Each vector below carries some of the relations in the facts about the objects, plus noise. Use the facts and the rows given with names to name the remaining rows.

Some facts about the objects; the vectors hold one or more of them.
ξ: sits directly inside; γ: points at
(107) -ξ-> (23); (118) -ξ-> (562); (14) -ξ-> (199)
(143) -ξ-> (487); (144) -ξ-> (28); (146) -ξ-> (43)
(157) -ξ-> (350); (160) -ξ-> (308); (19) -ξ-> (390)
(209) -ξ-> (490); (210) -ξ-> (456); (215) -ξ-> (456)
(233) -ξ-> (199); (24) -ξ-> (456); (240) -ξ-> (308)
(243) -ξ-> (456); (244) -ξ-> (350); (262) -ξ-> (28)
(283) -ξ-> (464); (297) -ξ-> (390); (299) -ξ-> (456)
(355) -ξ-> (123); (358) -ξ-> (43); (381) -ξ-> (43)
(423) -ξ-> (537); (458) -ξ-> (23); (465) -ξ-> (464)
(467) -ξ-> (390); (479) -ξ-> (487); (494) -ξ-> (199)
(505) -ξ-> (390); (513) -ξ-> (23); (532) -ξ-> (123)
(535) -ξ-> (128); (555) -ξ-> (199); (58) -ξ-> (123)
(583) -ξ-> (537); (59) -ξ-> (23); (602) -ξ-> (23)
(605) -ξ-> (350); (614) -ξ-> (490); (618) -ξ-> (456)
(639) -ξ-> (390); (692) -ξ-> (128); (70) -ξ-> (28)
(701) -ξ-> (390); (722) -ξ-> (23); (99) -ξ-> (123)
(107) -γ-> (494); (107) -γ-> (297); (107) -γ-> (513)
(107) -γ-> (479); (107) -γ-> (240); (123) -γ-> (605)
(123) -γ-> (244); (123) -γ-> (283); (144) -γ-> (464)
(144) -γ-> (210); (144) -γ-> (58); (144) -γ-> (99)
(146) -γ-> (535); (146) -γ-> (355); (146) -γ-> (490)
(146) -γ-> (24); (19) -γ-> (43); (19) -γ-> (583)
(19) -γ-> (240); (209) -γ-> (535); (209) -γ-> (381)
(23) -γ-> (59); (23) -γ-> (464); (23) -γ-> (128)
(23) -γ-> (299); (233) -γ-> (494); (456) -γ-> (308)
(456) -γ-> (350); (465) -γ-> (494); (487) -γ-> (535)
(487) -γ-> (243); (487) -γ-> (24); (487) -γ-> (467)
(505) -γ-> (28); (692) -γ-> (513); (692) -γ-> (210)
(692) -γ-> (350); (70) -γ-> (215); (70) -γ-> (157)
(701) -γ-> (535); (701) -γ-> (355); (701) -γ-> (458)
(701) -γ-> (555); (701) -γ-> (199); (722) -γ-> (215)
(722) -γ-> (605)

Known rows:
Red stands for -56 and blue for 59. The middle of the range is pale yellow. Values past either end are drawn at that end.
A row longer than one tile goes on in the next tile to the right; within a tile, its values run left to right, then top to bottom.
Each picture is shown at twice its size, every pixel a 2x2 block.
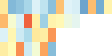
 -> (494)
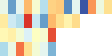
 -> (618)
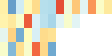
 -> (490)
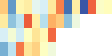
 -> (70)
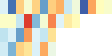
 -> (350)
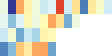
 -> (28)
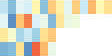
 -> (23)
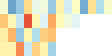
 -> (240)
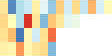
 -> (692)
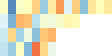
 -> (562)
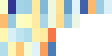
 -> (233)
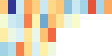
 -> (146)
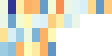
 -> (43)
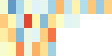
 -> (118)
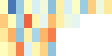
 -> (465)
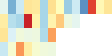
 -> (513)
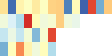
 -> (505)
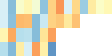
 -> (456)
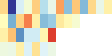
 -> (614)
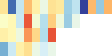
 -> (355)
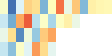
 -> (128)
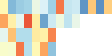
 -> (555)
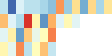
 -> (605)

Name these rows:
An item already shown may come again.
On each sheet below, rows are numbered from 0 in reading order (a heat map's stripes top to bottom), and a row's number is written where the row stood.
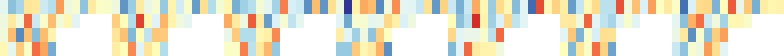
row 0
(308)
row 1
(240)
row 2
(555)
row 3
(43)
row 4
(59)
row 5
(490)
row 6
(128)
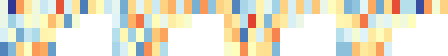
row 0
(28)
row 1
(390)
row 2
(692)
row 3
(199)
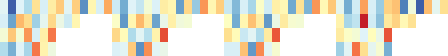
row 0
(123)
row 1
(722)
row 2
(722)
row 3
(299)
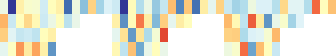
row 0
(583)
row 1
(244)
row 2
(458)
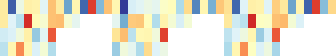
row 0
(297)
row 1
(532)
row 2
(297)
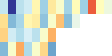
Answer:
(107)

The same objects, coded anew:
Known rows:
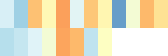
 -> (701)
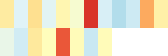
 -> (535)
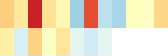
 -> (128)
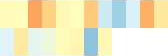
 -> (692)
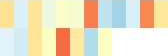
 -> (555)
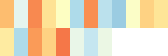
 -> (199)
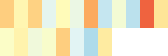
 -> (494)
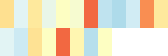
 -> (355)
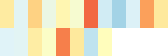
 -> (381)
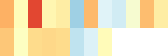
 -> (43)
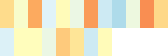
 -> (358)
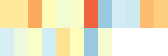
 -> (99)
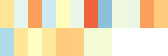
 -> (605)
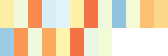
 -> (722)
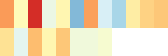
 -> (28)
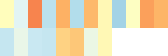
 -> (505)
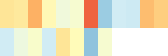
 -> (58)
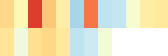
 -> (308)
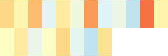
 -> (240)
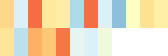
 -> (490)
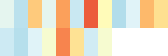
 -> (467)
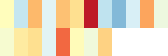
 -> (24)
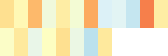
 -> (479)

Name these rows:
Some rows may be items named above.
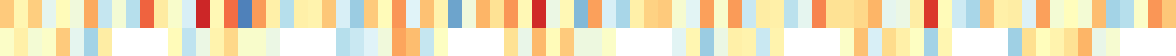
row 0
(494)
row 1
(390)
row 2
(701)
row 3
(28)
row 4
(19)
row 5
(513)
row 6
(70)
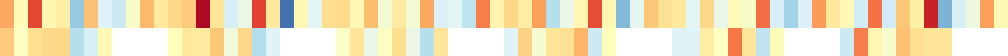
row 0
(43)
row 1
(23)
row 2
(479)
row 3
(602)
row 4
(381)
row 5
(215)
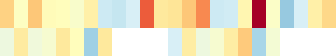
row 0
(233)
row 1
(59)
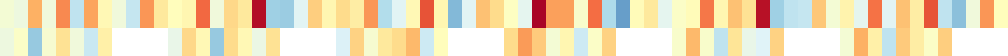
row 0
(297)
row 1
(299)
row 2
(602)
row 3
(456)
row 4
(210)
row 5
(618)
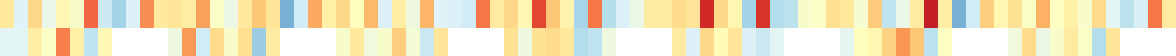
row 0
(381)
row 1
(107)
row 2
(583)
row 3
(350)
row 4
(464)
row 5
(458)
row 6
(465)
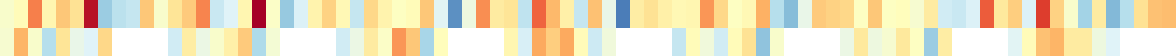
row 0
(210)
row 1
(59)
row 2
(146)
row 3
(487)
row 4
(144)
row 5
(233)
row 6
(123)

